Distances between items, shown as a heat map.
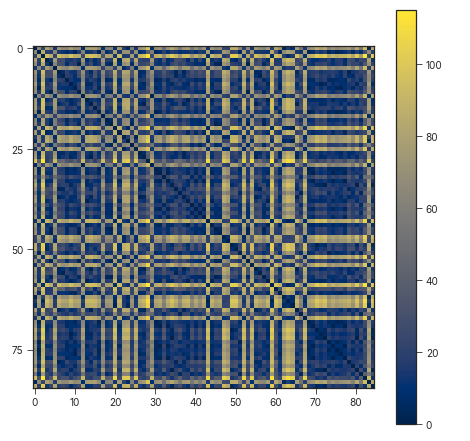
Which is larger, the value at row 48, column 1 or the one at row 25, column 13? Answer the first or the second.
the second
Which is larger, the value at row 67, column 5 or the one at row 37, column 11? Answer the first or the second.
the second
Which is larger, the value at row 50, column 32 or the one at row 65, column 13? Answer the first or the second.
the first
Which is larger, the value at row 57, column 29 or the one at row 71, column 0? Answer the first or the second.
the second
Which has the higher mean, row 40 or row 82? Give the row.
82
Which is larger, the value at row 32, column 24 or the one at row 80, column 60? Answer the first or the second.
the second
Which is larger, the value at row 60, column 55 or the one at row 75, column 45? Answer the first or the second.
the first
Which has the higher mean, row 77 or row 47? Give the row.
47
